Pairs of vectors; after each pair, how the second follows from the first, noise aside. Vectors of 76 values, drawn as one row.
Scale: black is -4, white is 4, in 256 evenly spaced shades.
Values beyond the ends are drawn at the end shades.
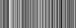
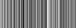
wrapped around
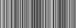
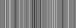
partly zeroed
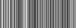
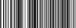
scaled up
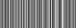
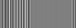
partly zeroed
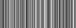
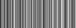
wrapped around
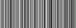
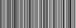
wrapped around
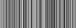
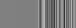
partly zeroed
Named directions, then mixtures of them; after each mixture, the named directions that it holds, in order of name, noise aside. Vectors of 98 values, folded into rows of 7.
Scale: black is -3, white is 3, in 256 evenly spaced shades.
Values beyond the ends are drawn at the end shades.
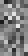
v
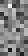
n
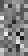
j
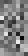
j, v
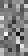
j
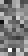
n, v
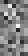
n, v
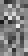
v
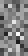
j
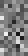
j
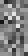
v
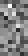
n, v
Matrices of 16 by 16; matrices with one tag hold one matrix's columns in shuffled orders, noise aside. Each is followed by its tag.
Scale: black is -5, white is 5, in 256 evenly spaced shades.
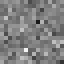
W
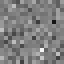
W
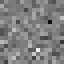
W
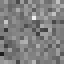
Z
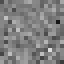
W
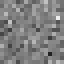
Z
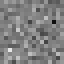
W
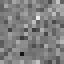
Z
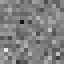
W
